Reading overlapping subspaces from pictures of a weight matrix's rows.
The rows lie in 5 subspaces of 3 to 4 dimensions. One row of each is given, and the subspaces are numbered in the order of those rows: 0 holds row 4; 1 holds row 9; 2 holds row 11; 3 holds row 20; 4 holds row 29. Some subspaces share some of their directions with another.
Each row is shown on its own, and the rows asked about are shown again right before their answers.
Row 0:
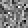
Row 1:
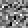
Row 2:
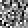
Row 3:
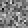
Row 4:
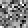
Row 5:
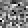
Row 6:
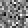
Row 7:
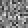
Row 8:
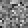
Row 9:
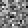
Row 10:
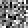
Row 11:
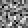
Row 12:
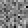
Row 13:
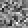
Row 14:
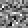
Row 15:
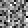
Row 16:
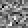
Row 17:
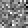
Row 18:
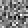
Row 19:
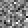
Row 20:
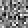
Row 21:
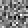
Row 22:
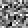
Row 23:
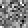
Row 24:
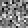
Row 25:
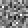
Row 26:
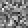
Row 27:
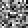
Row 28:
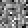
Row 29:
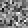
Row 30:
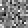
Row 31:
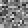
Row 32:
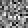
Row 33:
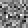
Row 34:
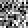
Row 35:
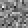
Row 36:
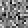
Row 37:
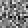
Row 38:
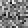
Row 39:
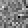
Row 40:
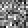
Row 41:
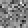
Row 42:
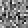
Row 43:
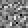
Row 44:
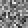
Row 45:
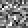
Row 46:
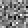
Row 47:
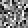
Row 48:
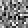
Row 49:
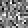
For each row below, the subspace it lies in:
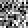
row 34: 2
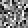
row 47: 0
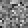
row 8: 0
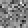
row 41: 0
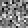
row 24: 1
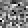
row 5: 0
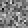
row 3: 4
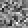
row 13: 4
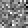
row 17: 1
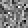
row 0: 0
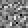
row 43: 3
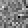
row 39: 2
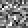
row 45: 2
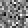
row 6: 4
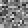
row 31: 1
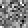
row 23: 0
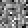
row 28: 1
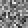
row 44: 2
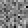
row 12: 2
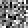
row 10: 2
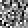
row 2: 0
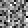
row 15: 4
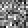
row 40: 2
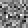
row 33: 0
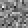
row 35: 3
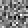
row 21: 3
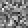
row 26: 2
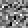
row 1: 3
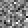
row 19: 4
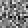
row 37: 1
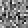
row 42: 4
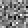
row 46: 2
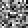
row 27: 1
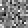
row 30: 1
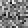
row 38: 3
